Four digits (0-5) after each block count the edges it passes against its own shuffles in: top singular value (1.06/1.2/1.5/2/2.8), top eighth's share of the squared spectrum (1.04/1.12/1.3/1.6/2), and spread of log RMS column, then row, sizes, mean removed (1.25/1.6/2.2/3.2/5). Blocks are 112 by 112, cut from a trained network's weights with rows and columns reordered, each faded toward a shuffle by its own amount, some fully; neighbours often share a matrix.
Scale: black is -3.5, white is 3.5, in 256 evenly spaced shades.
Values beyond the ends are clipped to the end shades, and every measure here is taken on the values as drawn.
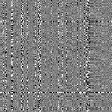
4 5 4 3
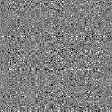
4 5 3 3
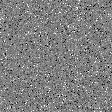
0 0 0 0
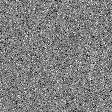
0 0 0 0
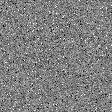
0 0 0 0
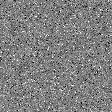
0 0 0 0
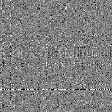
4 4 2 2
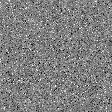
1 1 0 0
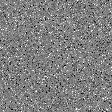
1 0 0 0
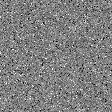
2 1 0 0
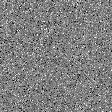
2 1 0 0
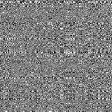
4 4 2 4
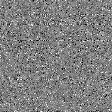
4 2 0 2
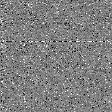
3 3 2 1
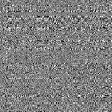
4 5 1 4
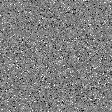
2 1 0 1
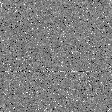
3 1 0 1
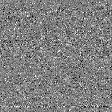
3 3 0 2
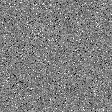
1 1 0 0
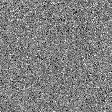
2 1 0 0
